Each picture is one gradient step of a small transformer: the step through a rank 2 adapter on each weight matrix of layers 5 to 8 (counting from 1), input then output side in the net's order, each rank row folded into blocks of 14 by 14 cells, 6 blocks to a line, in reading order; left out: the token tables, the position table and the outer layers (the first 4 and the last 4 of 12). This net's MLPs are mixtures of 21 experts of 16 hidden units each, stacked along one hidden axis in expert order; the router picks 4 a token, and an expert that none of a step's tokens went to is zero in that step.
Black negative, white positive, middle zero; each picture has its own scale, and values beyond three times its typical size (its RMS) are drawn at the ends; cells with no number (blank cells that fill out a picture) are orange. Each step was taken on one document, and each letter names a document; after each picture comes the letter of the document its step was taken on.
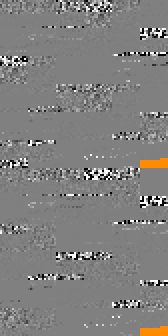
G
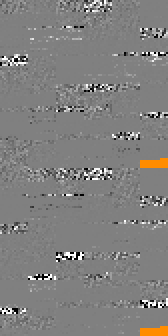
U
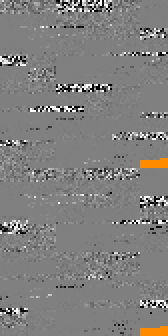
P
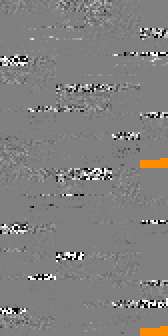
U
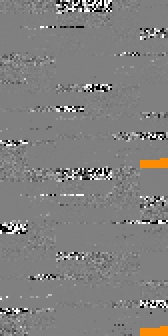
P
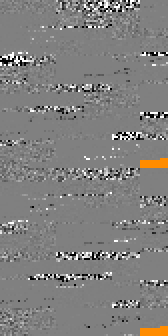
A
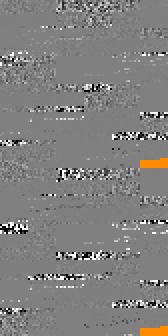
A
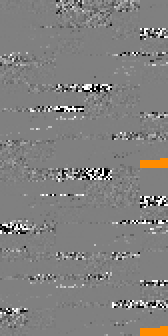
P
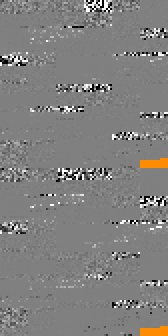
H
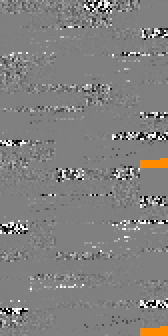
A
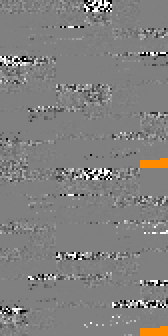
G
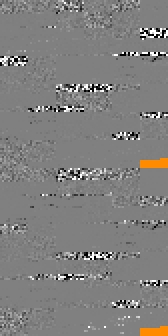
U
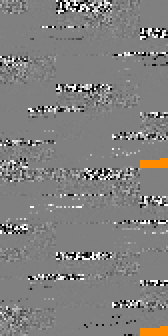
G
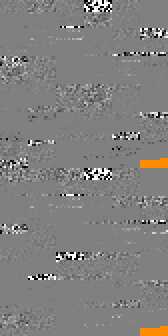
G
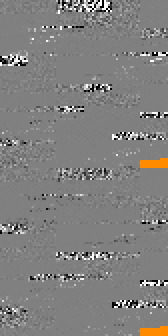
H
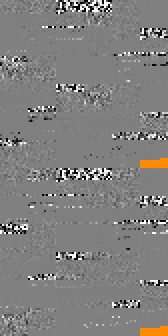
G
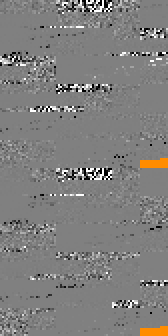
P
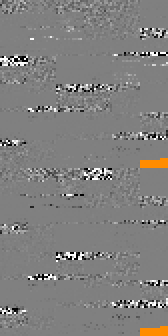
U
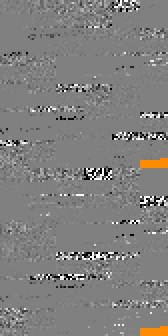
P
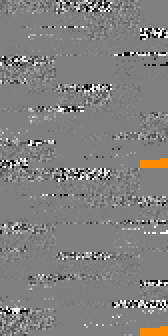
G
